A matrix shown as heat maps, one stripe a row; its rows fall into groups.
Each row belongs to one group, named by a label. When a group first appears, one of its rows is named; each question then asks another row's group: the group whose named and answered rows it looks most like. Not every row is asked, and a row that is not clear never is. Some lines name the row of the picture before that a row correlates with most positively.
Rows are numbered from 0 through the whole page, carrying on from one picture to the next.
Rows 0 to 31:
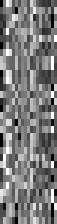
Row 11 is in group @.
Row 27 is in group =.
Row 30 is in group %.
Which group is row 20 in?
@
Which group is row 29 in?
%
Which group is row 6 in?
@
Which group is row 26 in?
@
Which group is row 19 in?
@
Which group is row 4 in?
@
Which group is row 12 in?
%
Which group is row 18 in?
=
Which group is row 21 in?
@
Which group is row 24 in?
@
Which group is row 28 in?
=
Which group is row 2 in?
%
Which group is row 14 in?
%
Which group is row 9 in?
=
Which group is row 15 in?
@
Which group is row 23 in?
=
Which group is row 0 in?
@
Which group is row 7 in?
@
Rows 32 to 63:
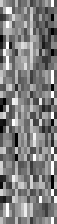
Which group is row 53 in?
=
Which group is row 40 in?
@
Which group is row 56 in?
=
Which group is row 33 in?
@
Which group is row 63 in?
=
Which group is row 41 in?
@
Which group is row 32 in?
=
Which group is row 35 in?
@
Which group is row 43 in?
=
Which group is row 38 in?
@
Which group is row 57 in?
%
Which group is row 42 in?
=
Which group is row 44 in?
%
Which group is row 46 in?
%
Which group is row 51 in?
%
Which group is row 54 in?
%
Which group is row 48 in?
=
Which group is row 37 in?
@
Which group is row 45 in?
=
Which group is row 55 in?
=
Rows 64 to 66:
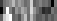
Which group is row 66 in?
@
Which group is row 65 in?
@
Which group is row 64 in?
%
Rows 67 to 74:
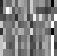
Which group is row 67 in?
%
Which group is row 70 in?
=
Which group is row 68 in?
@
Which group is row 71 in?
%
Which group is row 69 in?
%
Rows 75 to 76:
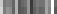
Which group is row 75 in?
=
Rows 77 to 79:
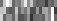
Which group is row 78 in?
=
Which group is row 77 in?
@
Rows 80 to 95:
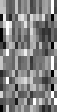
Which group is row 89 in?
=
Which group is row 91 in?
@
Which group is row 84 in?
@
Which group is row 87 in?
@
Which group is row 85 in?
@
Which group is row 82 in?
%
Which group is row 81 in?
=
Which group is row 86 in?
%
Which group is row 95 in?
@
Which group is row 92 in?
%
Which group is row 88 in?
=
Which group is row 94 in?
%
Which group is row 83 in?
@
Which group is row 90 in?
%
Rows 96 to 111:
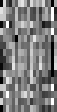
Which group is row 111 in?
@
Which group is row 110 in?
=
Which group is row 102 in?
%
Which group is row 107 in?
@
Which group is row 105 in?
%
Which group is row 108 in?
=
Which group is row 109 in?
@
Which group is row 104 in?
%
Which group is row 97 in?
=
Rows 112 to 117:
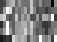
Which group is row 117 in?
%
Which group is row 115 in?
@
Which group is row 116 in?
@
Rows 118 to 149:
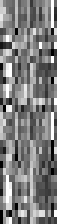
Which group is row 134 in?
=
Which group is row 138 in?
%
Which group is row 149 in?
@
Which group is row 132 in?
%
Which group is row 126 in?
=
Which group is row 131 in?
@
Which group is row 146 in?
@
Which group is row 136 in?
=
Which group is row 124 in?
%
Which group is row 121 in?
=
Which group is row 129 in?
%
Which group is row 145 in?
@
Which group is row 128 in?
@
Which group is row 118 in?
=
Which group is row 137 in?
=
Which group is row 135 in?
=
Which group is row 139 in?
%
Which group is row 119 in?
=
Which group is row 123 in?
@
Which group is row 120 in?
=
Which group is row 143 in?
@
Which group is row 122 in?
%
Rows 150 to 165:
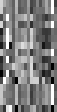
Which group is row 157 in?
=
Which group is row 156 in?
@
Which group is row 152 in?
@
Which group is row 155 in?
@
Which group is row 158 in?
@
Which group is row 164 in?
=
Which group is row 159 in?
%
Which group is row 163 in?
=
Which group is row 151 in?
=
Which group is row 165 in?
%
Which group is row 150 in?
=
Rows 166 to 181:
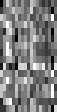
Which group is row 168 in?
=
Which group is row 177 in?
@
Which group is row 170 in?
%
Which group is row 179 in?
=
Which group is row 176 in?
=
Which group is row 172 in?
@
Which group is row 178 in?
=
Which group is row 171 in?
%
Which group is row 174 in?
%
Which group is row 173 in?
@
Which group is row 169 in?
@
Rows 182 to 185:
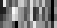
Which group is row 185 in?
%
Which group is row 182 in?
%
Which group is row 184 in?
%
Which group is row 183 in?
%
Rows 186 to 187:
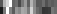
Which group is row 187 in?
@
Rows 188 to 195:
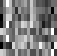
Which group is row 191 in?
@
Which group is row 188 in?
@
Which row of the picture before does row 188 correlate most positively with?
187
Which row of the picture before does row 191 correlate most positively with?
187
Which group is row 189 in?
%
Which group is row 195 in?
=
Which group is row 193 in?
@
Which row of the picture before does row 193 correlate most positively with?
187
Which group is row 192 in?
=
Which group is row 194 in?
%
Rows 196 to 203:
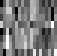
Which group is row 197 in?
%
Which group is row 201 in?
@
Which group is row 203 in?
%
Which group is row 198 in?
%
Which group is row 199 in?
=
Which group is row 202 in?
@
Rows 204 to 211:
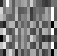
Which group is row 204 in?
@
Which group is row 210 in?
=
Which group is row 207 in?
%
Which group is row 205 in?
=
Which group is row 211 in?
%
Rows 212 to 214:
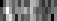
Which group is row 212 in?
@
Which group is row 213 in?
@
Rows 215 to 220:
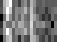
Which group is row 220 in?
@
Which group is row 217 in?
@
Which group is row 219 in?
@
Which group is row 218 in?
%
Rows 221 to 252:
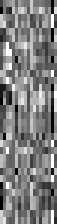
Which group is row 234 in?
%
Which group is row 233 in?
%
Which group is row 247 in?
@
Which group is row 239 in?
%
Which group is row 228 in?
@
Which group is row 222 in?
%
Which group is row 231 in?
=
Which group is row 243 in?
=
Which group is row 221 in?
%
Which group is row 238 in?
%
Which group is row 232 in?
@
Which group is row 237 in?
%
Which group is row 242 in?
@
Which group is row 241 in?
=
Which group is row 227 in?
@
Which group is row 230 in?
@
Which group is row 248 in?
%
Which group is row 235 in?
%
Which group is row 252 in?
=
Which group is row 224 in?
=
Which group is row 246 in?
=
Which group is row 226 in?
%
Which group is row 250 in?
@
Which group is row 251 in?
=
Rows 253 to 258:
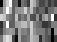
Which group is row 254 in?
@
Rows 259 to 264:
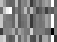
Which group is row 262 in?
=
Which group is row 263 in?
%
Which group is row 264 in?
=
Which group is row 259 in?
=
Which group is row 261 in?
=
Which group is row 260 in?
@
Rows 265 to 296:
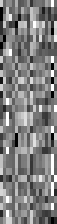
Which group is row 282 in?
@
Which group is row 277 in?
=
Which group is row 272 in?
@
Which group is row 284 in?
%
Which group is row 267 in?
@
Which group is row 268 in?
%
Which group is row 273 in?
=
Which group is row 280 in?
%
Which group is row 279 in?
@
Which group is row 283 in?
=
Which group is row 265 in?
=
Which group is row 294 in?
=
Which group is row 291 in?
=
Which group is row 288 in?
=
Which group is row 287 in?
=
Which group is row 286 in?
@
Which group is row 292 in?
=
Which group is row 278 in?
%
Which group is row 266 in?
@
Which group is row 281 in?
@
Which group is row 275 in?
=
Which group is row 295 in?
@
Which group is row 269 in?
%
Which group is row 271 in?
@
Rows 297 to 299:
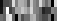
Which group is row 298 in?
@
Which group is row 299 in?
%
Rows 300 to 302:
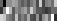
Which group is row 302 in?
=
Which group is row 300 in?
%
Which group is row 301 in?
@
